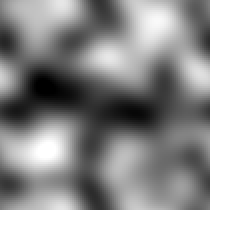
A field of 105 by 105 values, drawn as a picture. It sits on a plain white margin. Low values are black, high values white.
There is no overall slope. No lone cell stands out from its neighbours. The field is smooth, with broad soft blobs. The bottom right is the smoothest part. No row or column stands out.
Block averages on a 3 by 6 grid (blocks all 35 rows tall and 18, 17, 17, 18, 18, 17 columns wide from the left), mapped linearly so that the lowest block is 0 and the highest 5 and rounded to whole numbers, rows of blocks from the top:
232453
100002
351432
